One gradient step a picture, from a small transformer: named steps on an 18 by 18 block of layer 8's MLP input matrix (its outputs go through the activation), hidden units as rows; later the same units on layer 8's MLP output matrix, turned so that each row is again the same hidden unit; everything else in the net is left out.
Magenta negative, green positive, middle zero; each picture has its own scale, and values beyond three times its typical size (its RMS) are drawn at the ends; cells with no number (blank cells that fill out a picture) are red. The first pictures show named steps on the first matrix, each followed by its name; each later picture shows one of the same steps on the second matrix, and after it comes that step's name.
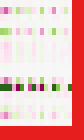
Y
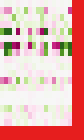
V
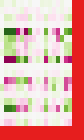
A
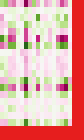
A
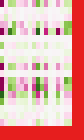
Y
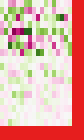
V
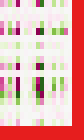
Y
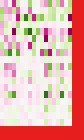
V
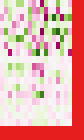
V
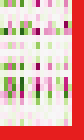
Y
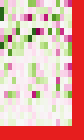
V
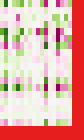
A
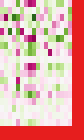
V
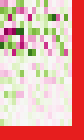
V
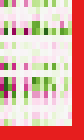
Y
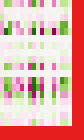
Y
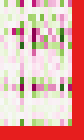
A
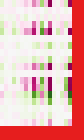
Y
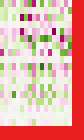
V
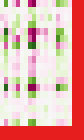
A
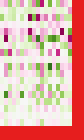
V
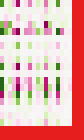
Y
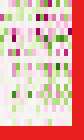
V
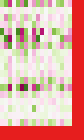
A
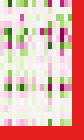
A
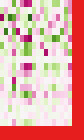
V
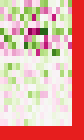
V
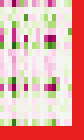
A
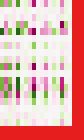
Y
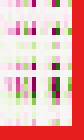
Y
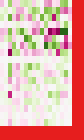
V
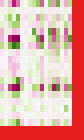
A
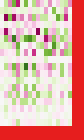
V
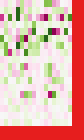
V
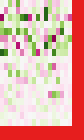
V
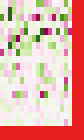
V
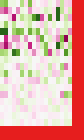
V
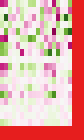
V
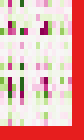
Y
